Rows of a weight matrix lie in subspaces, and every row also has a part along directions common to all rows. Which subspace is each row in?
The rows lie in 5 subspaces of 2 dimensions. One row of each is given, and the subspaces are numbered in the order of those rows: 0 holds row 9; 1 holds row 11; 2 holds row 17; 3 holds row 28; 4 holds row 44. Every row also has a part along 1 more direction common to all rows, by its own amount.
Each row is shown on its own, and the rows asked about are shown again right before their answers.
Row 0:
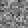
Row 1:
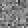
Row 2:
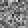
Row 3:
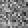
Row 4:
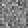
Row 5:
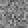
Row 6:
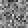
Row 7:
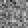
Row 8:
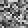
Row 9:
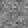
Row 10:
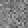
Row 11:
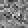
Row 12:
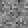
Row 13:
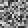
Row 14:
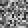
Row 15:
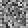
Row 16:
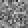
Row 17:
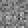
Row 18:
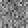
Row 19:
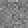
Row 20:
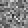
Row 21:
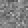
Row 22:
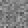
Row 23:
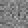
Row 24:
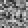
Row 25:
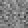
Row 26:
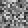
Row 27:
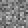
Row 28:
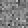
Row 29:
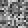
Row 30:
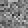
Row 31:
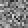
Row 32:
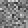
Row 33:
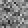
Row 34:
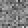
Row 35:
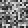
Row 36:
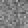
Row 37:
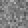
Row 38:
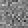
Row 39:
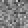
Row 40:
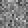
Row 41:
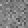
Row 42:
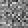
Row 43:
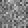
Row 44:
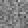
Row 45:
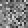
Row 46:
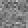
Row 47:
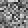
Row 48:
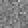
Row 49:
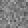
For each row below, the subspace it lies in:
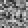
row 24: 1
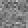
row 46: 0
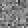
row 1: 3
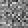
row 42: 1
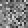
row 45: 2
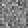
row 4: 3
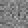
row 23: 4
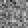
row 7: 1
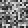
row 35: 3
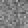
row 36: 4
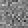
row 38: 1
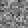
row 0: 0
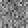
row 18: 3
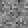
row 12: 0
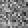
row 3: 1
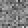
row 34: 3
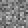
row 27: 2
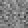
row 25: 4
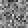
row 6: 3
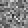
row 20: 2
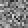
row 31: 2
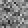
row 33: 1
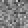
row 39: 4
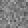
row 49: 1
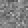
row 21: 0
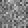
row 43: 3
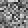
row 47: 0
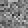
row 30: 1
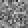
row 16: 4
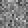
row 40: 3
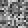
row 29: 2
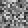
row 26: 4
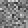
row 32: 0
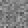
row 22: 2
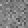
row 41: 2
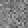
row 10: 2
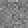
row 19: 0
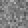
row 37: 1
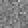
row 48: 4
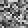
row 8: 1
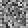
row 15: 3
